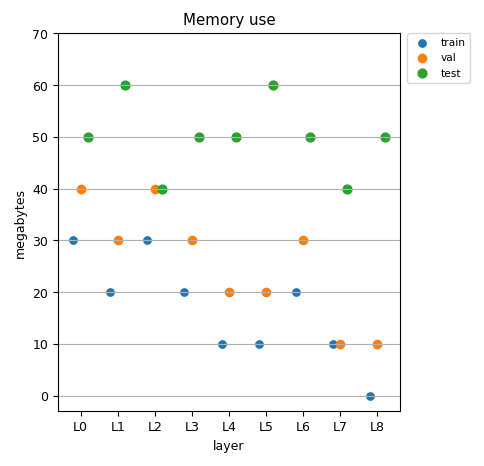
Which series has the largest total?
test
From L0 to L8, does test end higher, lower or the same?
the same
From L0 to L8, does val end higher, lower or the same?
lower
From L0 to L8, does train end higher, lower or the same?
lower
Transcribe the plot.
Title: Memory use
x-axis: layer, ticks L0 L1 L2 L3 L4 L5 L6 L7 L8
y-axis: megabytes, ticks 0 10 20 30 40 50 60 70
Legend: train, val, test
Values:
train: 30 20 30 20 10 10 20 10 0
val: 40 30 40 30 20 20 30 10 10
test: 50 60 40 50 50 60 50 40 50
